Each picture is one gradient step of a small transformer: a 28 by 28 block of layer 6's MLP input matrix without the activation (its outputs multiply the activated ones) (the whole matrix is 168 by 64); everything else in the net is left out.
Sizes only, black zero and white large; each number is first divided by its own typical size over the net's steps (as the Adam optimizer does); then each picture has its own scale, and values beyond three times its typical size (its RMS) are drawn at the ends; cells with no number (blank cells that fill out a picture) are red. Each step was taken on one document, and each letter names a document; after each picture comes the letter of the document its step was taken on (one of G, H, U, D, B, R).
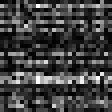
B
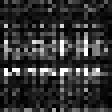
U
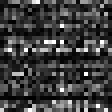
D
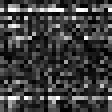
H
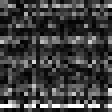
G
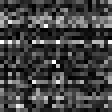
B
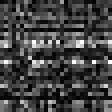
G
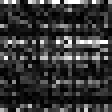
D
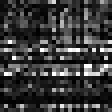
D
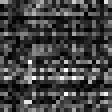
G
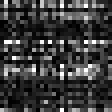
U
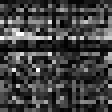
H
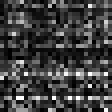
B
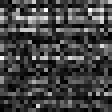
B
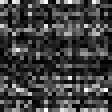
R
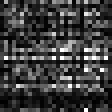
D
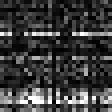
H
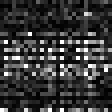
U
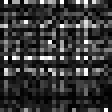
U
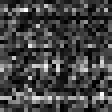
H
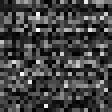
B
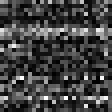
H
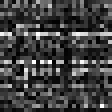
H
